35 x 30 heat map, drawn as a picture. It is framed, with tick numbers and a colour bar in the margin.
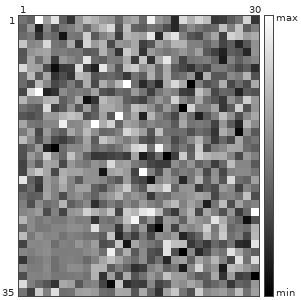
The ninth with the lowest average is the top right. The histogram is bell-shaped. The grain is fine, like static. An odd patch, calmer than its surroundings, sits in the bottom left. The halves do not mirror each other. No single row or column stands out from its neighbours.
